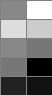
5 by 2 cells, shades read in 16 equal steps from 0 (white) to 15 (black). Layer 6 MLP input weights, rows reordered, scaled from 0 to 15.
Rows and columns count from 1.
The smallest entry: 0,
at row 1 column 2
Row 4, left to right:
8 15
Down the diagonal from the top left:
7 3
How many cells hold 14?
1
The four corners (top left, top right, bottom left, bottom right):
7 0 13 14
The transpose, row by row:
7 2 7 8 13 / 0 3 8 15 14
